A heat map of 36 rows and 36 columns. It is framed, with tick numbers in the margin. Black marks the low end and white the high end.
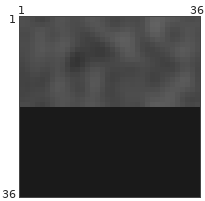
It is made of 2 by 1 panels. Panel 1,1: low, blotchy, faint in contrast. Panel 2,1: very low, flat.
